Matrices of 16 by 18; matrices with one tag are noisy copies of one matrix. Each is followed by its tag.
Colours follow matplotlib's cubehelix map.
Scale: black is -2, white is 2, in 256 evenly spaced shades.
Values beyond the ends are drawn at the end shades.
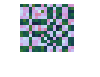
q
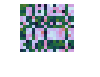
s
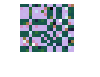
q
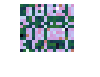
s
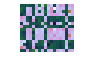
s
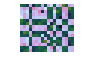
q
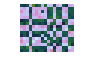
q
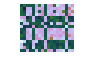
s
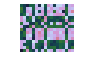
s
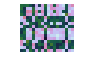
s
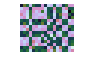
q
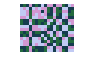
q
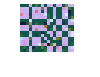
q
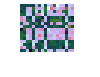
s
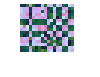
q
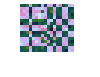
q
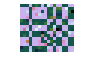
q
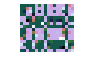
s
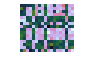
s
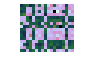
s
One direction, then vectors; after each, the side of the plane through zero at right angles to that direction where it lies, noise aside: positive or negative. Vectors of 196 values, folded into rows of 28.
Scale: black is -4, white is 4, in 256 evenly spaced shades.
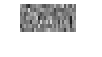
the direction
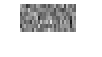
positive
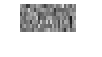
positive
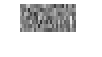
negative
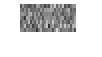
positive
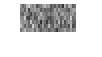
negative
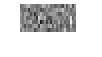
negative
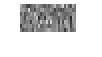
positive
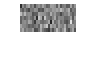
negative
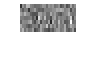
negative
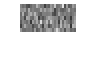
positive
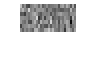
positive
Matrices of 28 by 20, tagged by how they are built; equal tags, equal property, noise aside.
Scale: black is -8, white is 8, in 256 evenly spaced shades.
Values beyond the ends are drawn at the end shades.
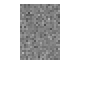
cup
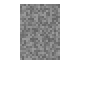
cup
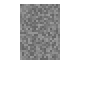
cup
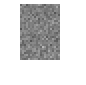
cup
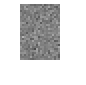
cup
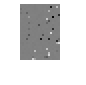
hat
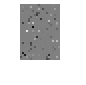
hat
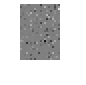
hat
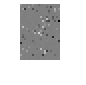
hat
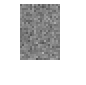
cup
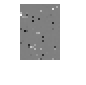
hat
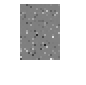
hat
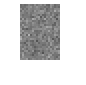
cup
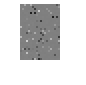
hat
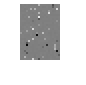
hat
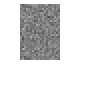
cup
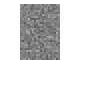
cup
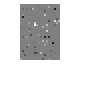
hat
